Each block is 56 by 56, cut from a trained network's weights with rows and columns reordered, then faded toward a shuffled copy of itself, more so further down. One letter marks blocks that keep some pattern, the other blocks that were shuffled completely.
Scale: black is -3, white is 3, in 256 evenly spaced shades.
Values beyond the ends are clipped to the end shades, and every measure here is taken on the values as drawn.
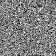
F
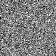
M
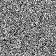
M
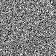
M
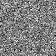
F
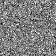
F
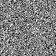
M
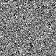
F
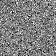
M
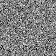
M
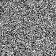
M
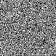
M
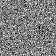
F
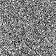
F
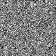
F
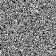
M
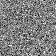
M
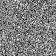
M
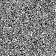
M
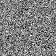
M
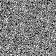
M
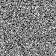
M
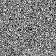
F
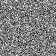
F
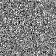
F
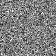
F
